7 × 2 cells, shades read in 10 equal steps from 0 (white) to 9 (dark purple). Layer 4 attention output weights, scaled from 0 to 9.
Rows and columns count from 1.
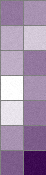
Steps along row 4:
up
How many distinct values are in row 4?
2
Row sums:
9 5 8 4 6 10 15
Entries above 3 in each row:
2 0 1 1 1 2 2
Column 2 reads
4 2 5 4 5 6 9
